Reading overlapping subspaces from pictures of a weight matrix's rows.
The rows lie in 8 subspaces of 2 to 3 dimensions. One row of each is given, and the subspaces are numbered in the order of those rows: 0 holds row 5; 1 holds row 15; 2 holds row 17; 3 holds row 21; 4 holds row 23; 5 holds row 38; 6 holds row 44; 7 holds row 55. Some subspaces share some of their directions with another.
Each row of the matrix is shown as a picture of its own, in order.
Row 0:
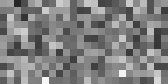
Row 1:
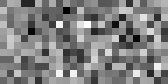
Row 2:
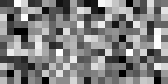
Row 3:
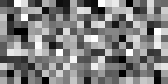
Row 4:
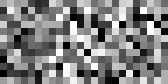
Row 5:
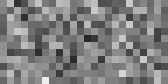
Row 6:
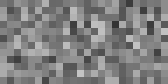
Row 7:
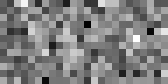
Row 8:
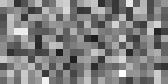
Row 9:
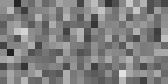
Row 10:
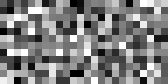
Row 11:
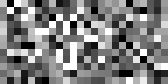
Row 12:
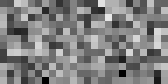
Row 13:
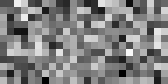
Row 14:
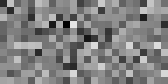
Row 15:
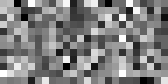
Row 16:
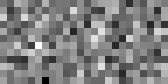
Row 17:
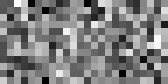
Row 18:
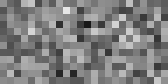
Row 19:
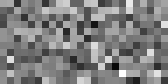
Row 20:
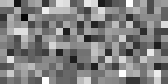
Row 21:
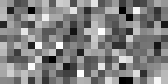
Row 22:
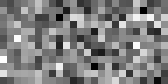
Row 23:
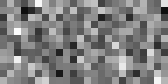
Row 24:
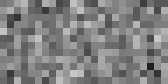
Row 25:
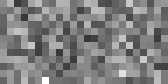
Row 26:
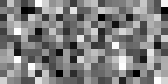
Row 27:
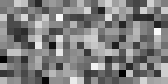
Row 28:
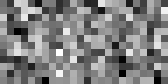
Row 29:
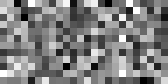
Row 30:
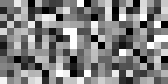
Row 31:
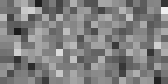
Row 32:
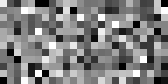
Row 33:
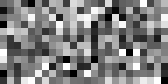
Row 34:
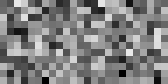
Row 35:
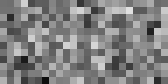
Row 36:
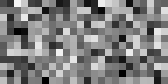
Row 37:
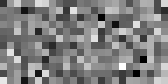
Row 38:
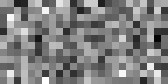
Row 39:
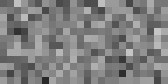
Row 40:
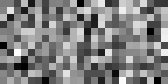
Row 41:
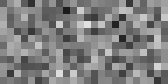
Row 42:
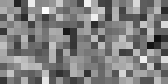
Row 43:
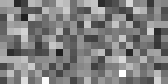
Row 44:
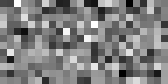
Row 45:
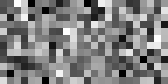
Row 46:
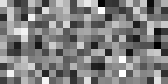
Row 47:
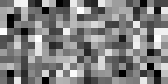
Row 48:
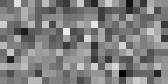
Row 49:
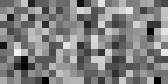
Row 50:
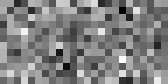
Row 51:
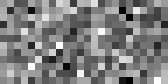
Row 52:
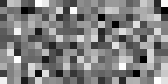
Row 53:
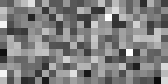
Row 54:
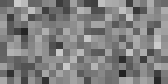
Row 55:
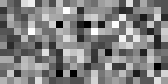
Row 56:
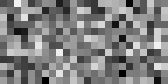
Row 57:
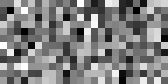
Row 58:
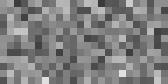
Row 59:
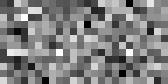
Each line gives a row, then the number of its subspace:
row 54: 3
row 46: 0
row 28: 4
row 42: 2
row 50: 3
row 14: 0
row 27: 3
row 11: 0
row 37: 4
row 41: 7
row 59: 5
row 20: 6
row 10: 5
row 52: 4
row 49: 6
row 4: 3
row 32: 4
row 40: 6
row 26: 4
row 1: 7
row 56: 7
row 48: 6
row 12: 1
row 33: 1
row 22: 3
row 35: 6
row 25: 0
